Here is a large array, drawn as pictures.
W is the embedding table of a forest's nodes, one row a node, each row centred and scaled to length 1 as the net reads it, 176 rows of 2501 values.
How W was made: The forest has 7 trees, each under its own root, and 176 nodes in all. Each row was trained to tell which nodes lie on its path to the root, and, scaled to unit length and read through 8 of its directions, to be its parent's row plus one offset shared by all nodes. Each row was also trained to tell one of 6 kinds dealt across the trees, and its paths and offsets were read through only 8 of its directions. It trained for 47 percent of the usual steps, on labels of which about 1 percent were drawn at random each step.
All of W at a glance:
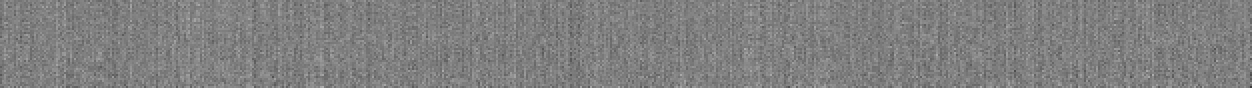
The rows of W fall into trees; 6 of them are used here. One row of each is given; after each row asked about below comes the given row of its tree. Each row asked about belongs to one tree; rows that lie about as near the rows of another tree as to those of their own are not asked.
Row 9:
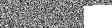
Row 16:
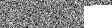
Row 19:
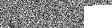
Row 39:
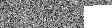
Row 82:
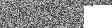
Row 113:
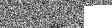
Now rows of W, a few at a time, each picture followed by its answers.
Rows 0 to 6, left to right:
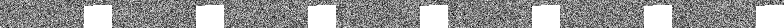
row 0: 82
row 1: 39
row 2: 16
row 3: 16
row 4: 16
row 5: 9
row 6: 113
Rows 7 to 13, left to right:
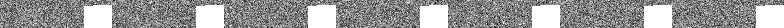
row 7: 9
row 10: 39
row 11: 39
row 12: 82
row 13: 82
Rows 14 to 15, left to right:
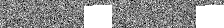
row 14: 16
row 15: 9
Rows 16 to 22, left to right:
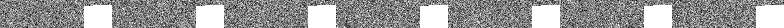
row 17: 113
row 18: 9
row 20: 9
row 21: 19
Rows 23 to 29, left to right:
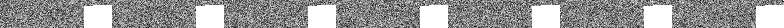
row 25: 9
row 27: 9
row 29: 9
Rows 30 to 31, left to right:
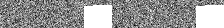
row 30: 16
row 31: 39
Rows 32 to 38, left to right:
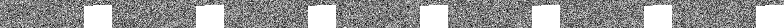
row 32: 82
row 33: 19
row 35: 16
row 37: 16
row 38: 9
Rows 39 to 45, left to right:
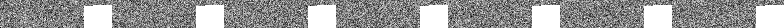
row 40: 9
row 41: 39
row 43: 82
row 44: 82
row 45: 82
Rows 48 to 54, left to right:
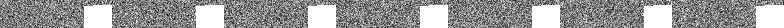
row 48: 113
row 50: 9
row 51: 113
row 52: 113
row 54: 16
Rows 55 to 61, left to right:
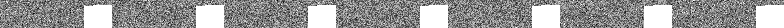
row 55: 39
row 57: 82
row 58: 16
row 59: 16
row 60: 82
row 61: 113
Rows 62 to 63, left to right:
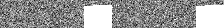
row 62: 113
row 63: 9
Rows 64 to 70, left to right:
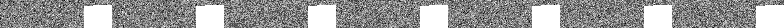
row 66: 16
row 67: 19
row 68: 16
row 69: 82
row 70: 82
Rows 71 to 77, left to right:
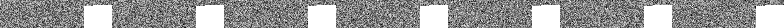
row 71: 82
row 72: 82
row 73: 113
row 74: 16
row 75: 39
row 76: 19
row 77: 82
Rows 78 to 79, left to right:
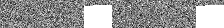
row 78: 113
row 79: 82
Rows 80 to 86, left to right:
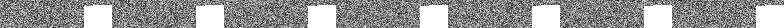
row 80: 39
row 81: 113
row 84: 113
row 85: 16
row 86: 39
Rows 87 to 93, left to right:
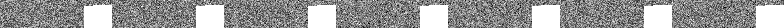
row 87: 39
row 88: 39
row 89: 16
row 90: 19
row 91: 113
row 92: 82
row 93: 82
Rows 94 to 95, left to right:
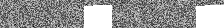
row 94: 82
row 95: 39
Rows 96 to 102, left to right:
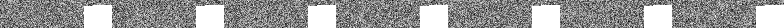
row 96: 19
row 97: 9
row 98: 9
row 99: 39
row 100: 82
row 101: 39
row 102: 113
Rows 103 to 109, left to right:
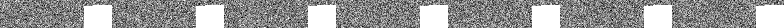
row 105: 9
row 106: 9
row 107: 9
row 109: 16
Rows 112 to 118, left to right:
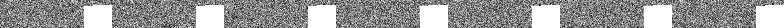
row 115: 9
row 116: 82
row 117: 9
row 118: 9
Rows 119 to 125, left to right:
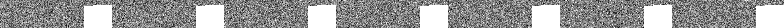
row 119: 9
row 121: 16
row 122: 19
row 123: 39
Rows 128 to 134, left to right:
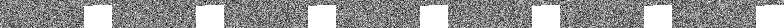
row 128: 19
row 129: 39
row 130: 113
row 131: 39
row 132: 9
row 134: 113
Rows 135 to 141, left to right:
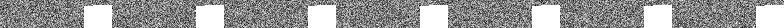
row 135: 16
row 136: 113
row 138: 16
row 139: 16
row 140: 9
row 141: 19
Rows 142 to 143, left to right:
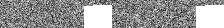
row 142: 16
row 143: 39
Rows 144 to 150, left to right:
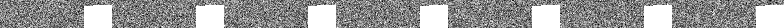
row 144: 113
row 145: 9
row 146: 9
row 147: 16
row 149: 16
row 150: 39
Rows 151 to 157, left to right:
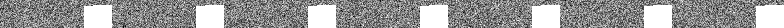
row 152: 9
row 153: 16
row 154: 19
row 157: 9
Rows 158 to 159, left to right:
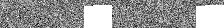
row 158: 82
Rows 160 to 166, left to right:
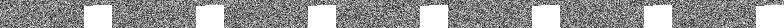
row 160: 113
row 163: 82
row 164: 113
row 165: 82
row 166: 19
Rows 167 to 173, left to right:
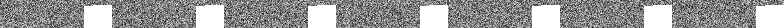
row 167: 113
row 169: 16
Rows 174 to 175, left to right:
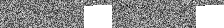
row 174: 16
